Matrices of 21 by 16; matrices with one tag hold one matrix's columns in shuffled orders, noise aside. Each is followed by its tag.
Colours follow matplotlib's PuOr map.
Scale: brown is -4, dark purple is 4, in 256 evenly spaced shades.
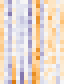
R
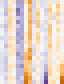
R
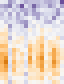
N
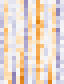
R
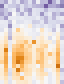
N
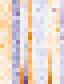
R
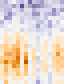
N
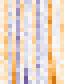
R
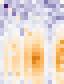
N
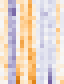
R
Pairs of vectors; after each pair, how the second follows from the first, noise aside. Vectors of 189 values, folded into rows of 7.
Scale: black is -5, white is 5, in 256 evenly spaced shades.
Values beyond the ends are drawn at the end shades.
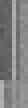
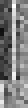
scaled up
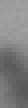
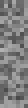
shuffled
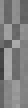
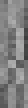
reversed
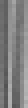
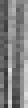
scaled up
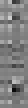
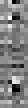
scaled up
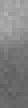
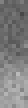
reversed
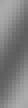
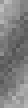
reversed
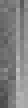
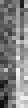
scaled up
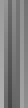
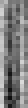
scaled up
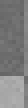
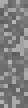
shuffled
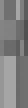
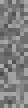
shuffled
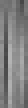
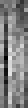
scaled up
